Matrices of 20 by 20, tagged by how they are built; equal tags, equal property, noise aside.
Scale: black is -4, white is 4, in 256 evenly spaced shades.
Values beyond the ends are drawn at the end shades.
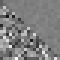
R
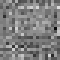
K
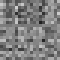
K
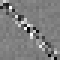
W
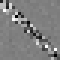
W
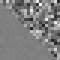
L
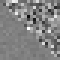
L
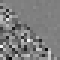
R
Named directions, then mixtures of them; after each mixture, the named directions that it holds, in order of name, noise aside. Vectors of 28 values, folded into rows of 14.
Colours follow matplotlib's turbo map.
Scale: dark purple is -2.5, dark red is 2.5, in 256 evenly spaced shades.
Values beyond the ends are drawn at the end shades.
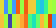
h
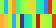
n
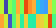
h, n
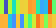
h, n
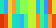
n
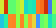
h, n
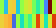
n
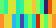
n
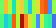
n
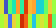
h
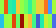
n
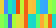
h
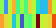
n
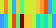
n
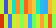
h, n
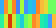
h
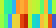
h, n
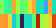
n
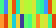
n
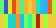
h, n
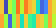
h, n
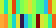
n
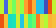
h, n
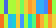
h, n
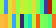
n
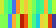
h, n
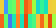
h, n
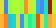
h, n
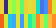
h, n
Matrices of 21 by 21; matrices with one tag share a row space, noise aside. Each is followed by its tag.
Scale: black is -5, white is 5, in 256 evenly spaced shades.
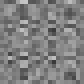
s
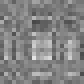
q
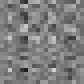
s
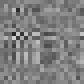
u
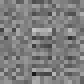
q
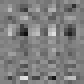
s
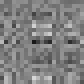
q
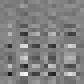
s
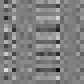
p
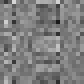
p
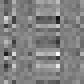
p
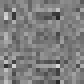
p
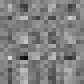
s
